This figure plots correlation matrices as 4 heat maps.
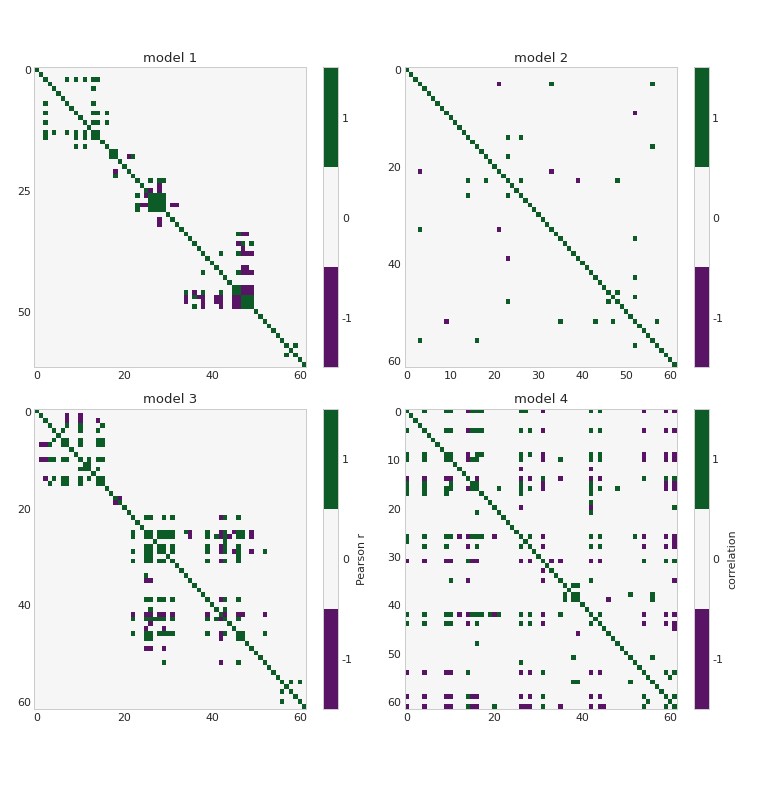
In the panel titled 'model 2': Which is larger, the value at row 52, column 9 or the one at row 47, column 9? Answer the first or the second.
the second
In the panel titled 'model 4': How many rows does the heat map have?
62
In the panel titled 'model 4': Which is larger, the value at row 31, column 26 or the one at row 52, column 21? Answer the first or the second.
the second
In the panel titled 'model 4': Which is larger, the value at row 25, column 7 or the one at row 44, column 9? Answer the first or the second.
the second
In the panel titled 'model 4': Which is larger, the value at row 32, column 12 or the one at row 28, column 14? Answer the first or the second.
the first
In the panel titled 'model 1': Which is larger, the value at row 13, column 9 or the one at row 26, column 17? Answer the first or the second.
the first
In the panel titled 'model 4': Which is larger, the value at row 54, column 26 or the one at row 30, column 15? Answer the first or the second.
the second
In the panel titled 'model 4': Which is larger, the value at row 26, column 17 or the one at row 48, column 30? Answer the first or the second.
the first
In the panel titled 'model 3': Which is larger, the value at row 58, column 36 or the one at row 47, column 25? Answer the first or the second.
the second
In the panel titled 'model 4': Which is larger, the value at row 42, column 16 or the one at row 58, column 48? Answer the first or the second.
the first
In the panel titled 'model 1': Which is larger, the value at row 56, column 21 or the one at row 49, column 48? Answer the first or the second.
the second
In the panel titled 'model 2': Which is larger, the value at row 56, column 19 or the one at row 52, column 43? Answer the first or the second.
the second
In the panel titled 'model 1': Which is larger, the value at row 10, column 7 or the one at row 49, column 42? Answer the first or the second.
the first
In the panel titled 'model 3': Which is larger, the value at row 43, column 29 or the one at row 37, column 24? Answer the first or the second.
the first
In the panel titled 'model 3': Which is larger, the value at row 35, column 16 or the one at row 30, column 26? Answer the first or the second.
the second
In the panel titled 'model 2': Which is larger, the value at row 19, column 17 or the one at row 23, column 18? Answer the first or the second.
the second
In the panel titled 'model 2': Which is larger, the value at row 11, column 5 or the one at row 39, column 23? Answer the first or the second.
the first
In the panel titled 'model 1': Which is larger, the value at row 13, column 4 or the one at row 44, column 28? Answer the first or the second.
the first
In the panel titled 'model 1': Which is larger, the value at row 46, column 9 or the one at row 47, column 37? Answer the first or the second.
the first
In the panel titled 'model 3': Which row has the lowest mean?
42
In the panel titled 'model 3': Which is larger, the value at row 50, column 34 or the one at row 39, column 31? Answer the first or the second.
the second
